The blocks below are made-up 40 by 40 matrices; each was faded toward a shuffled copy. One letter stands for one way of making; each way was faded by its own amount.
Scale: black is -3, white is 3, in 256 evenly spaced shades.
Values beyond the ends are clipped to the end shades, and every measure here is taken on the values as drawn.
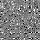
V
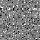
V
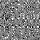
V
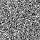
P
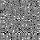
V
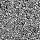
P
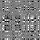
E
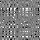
E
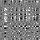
E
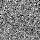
P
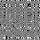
E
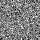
P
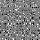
V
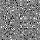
V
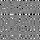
E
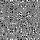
V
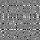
E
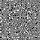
V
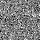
P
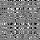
E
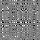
E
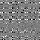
E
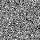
P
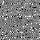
V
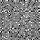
V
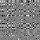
E
